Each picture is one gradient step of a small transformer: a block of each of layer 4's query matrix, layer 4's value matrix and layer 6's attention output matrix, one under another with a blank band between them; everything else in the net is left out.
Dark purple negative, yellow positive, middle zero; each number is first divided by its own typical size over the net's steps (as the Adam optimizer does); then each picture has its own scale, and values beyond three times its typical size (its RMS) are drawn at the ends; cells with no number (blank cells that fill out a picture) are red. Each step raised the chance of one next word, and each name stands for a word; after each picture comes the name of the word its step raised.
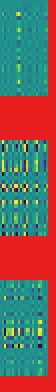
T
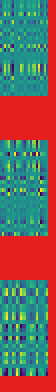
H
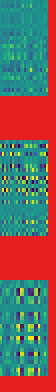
H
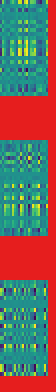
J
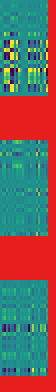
H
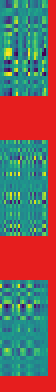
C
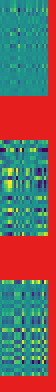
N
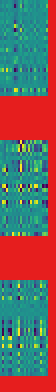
T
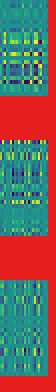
C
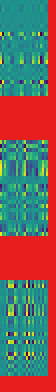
C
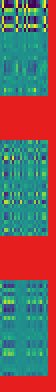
C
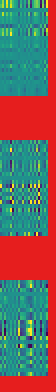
T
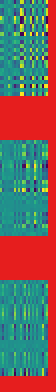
H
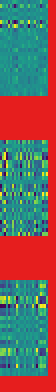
C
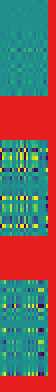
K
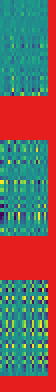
J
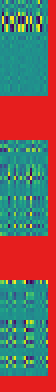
N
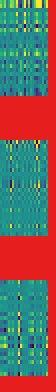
T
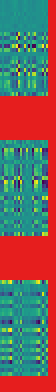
N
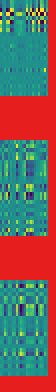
C
